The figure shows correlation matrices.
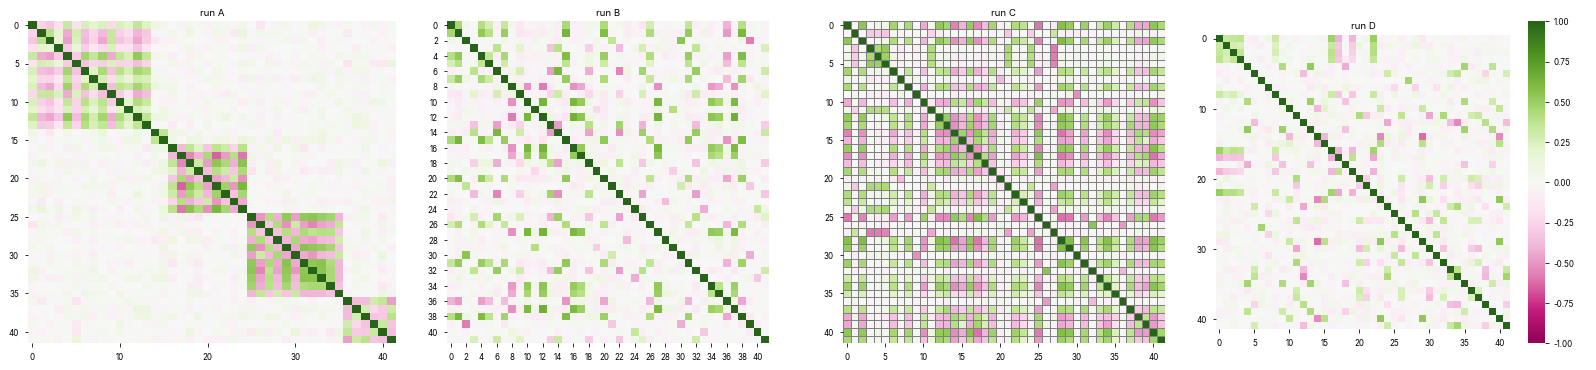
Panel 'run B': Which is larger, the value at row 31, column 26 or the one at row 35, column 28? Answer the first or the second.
the first
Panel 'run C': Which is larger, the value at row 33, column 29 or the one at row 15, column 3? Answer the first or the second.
the first
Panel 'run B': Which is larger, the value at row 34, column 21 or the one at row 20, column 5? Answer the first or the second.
the second
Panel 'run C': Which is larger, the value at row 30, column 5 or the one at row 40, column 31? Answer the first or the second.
the second
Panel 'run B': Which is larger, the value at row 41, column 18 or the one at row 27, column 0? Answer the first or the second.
the second
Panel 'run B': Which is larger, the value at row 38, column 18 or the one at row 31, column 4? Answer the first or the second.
the second
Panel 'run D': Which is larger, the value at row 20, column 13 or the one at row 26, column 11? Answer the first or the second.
the second
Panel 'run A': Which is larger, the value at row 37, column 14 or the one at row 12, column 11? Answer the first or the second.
the second
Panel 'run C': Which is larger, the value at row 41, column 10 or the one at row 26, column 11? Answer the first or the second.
the second
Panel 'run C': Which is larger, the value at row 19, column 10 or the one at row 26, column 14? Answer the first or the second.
the second
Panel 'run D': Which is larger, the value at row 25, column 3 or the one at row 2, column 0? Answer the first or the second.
the second
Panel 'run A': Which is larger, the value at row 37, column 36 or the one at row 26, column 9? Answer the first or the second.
the second
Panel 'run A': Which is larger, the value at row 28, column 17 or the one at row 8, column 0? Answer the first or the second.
the second
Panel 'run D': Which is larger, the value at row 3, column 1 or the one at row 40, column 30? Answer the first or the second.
the first
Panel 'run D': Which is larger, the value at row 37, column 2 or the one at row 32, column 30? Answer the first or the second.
the first
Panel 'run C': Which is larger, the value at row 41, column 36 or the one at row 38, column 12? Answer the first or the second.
the first
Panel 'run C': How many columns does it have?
42
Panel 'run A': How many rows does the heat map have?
42
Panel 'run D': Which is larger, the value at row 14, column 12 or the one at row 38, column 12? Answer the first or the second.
the second
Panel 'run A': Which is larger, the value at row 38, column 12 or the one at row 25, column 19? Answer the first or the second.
the first
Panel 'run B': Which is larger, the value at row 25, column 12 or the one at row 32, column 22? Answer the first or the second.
the first
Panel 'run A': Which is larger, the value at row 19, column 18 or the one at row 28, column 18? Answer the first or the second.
the first
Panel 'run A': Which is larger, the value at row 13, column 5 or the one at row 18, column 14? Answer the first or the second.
the second
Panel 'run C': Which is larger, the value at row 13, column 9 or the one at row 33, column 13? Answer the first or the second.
the second
